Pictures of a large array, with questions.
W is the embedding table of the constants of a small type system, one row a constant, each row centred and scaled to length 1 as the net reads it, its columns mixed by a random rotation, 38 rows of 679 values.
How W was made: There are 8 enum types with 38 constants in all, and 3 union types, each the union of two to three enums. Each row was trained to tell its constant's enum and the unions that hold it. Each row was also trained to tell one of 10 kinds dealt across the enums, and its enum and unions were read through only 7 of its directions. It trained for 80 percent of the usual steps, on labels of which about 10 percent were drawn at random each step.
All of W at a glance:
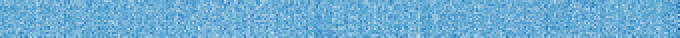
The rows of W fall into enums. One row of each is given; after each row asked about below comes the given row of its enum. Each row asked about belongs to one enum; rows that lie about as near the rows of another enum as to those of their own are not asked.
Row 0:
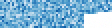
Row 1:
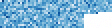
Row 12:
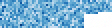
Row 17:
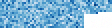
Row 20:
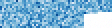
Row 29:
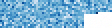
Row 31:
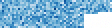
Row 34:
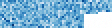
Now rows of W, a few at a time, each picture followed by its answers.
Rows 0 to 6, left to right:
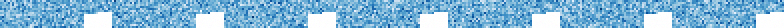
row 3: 1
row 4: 29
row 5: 0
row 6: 29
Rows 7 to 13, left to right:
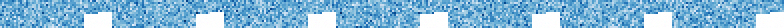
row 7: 12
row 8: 20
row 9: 12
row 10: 20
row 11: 34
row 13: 1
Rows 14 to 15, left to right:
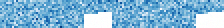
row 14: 17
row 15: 0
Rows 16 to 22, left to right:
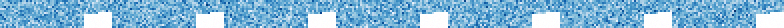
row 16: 34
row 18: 12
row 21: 17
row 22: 17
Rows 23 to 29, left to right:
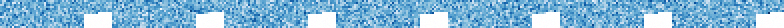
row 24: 0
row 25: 20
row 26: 29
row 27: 34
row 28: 29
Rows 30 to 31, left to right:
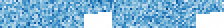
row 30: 1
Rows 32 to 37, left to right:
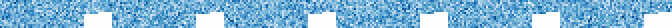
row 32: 20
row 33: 0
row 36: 17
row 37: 20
